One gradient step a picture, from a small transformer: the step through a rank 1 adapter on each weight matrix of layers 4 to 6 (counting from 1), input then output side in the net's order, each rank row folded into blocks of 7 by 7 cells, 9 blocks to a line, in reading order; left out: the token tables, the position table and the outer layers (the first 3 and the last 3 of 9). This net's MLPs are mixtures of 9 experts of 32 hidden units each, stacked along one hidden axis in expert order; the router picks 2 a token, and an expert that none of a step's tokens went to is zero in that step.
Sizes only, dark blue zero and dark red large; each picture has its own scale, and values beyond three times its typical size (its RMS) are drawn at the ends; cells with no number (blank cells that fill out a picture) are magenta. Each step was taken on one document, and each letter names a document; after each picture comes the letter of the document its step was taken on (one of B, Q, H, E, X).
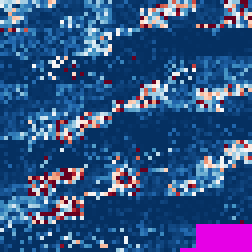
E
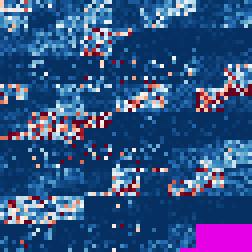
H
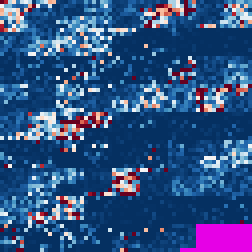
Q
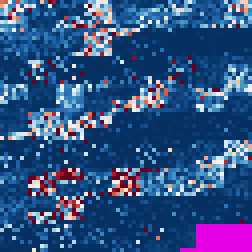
E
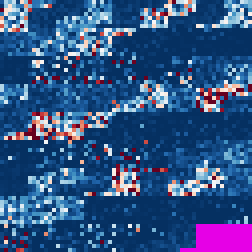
H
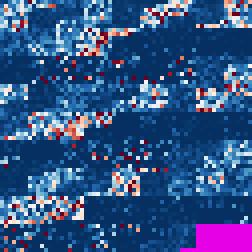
H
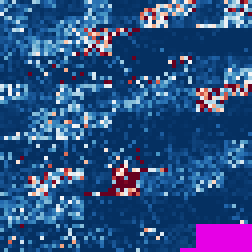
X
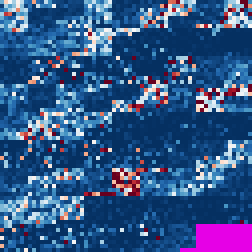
E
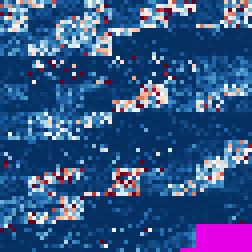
E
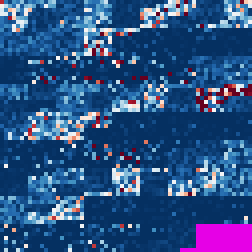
H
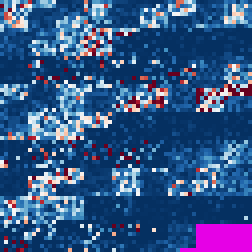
H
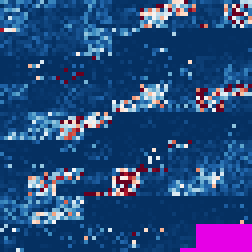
Q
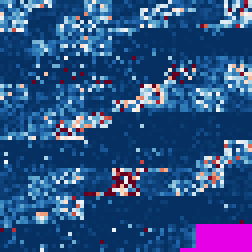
E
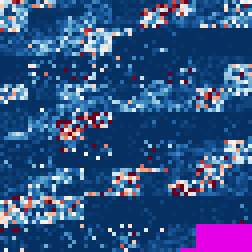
Q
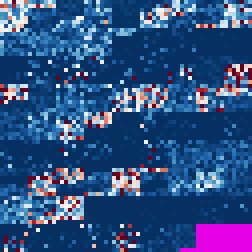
Q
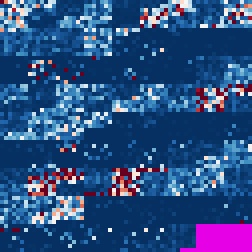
Q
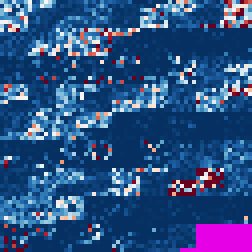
H
